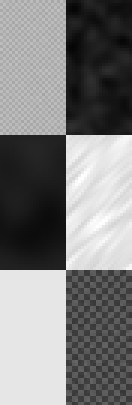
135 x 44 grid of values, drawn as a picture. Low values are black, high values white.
The table splits into 3 rows of 2 panels. Panel 1,1: high, checkered, faint in contrast. Panel 1,2: very low, blotchy, faint in contrast. Panel 2,1: very low, smooth, faint in contrast. Panel 2,2: very high, slanting up to the right, faint in contrast. Panel 3,1: very high, flat. Panel 3,2: low, checkered.
